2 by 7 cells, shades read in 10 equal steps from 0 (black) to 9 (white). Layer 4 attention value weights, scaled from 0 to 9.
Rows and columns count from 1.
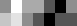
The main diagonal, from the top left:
5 8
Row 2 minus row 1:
2 -1 -1 -3 -3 3 -2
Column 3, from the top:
6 5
